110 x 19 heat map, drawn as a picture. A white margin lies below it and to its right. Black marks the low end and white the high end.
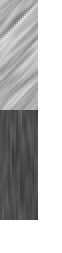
The table splits into 2 rows of 1 panel. Panel 1,1: high, slanting up to the right. Panel 2,1: low, streaked downward, faint in contrast.
